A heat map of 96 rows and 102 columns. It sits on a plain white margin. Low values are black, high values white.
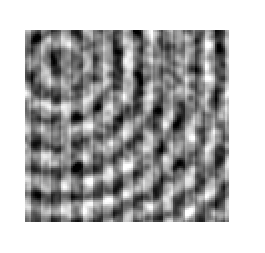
Rings: centred on the top left. Stripes: upright, repeating 10 times. Lone odd cells: none. Slope: none. Average level on the scale: 50%.
